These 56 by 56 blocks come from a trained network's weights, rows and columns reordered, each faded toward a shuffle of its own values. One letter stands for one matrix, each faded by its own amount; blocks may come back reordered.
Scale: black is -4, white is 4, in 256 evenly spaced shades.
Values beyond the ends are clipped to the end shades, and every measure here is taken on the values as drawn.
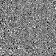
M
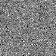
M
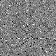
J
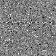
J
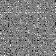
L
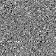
M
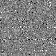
J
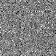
M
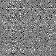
L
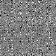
L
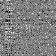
L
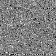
M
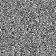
M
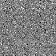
M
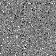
J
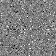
J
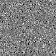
M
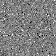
J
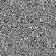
M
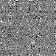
L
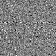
M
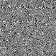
M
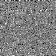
M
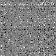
L
